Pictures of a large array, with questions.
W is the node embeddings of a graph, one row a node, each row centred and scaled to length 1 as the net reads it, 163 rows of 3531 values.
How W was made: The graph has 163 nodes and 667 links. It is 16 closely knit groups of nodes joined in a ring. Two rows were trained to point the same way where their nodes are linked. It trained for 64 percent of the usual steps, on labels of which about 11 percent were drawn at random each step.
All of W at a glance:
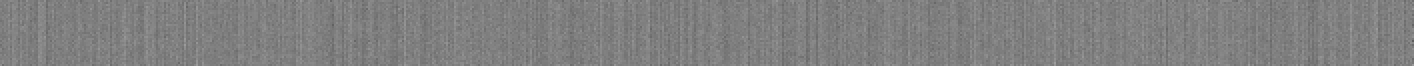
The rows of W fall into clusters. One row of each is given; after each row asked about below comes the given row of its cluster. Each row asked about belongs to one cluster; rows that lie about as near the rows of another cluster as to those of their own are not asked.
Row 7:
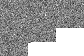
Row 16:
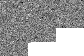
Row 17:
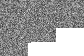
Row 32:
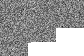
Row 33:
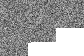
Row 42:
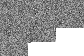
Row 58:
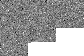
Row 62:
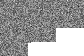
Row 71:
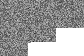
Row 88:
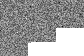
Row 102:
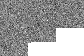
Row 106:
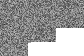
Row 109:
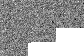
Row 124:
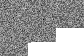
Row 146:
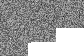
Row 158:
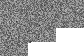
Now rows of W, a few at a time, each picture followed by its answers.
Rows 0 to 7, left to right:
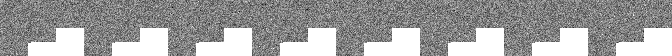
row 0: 109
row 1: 124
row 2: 124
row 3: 62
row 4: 124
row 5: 32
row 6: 88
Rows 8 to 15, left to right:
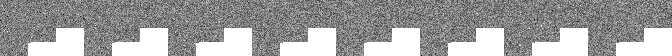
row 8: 7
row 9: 58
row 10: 42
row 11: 109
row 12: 106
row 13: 88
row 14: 88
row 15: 62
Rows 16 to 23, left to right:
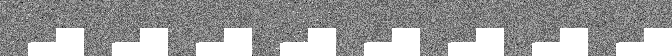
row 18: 71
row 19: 7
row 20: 106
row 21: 16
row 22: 106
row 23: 33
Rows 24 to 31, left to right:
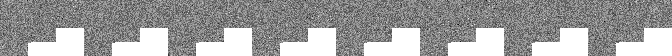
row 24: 102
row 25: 158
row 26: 32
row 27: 16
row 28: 17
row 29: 42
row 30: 124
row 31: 158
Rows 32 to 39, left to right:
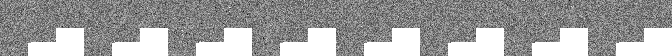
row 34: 88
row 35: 106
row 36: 102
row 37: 62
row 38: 42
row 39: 71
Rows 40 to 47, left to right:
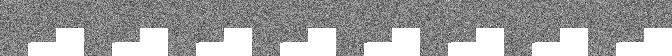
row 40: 102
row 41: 106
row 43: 58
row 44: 158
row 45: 62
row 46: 7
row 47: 106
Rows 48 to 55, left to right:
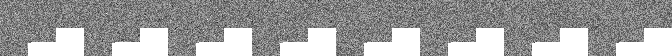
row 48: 158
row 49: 62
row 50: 88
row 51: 16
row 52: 124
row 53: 32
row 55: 42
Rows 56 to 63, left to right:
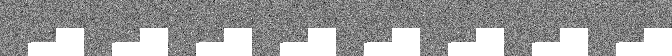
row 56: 62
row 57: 16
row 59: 71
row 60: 71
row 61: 16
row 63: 17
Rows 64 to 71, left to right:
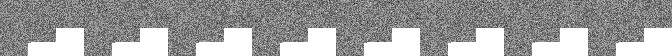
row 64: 17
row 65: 71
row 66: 146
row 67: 33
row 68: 62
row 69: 102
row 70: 146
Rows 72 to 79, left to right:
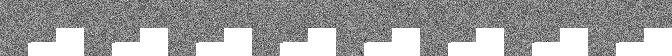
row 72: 33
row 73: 71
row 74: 32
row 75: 17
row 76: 58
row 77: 33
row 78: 32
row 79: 71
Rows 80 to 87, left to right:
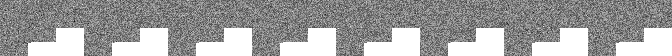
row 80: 158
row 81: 32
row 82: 17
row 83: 7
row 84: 109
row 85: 58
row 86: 102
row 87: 158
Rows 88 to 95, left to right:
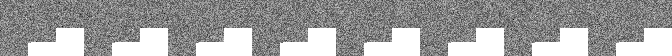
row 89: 106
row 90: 42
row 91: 158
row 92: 146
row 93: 32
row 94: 33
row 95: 16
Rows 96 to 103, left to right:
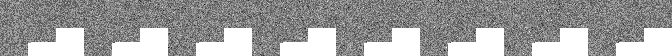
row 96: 106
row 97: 71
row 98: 62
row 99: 42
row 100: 102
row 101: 102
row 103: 88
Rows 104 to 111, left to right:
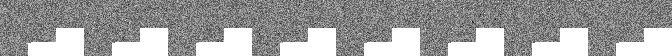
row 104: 42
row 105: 88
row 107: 124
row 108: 33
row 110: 158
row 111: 102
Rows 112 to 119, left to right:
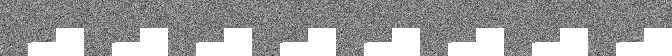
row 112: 42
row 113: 71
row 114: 102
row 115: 16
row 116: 17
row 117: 102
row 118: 88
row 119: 42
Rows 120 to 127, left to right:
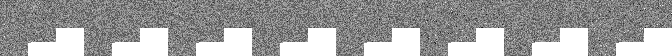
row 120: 16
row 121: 109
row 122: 58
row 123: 17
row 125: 109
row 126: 146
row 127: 7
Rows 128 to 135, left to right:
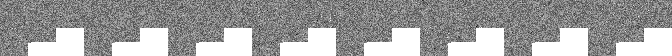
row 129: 33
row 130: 158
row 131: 32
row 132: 33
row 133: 88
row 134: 33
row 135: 32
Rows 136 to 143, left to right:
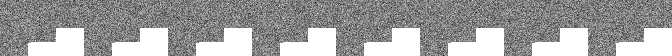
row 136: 106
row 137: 33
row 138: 62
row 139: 32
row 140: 32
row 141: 102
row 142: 7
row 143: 7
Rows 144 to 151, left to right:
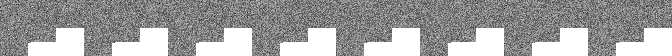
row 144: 146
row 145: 158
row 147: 102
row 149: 42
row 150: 62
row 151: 106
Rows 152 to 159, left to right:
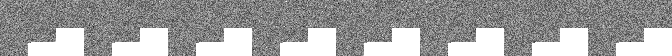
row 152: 17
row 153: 124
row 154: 33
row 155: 58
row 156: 62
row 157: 62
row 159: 109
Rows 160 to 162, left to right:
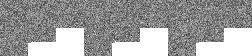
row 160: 33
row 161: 16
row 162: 106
